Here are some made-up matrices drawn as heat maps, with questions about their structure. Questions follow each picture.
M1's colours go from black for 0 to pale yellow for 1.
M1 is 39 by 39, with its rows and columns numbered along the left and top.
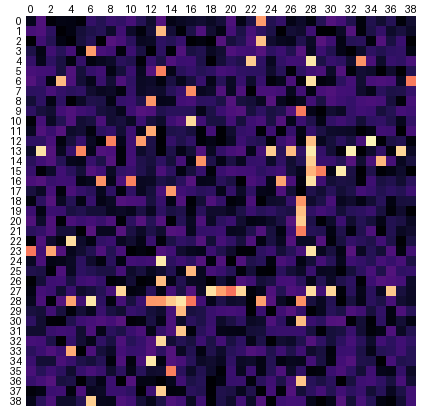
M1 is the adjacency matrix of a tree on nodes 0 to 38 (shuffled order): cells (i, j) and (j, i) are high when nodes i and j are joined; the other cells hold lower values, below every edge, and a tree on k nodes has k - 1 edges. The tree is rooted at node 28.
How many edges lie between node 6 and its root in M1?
1
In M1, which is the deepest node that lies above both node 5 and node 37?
13
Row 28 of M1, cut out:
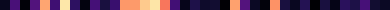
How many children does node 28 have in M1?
9
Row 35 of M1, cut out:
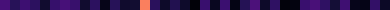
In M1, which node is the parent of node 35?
14
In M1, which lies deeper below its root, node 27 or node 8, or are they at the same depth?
node 8
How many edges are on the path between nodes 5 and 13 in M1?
1
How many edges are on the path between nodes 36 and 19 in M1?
2
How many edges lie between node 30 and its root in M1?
2
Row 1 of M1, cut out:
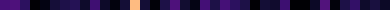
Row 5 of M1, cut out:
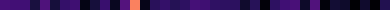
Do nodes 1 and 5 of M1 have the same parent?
yes
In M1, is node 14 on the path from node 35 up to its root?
yes
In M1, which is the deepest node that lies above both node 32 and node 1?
13
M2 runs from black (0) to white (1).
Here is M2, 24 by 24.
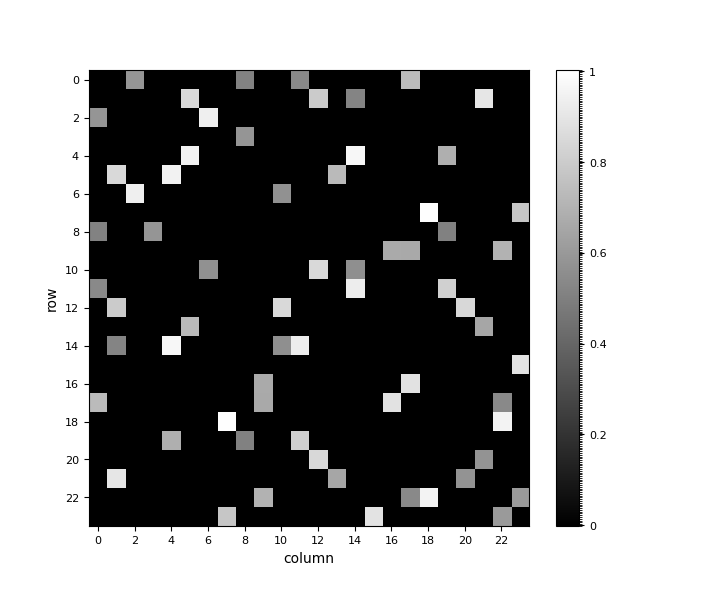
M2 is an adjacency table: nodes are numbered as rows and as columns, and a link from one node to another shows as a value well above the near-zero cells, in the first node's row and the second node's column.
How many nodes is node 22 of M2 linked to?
4
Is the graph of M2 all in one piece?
yes
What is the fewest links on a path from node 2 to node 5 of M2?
5
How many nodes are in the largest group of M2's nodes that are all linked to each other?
3
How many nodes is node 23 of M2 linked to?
3
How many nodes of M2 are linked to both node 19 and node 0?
2
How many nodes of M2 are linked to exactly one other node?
2
